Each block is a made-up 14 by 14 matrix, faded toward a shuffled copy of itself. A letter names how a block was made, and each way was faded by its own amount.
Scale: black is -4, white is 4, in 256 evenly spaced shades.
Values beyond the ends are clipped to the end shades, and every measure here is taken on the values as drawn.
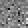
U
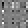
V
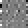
V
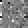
U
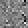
U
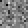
U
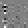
V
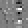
V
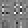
V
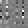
V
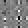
V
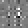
V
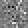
U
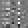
V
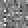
U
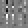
V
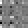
V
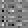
V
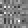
V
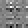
V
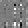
V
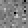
U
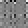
V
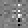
V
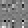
V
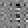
V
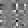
V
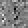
U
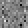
U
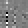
V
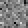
U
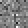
U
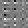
V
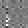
V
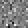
U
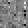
U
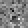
U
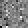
U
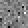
U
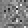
U
